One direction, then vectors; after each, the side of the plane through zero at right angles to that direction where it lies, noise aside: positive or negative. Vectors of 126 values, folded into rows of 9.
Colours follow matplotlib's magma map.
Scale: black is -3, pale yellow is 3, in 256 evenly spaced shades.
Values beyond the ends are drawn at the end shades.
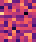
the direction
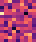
positive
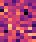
positive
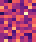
negative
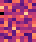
negative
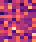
negative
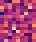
negative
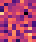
positive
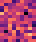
positive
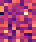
negative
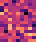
positive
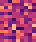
negative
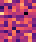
positive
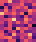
positive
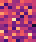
positive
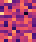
positive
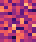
negative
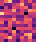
positive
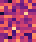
negative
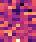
negative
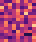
negative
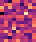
negative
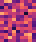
positive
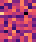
positive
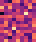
negative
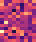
negative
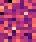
negative
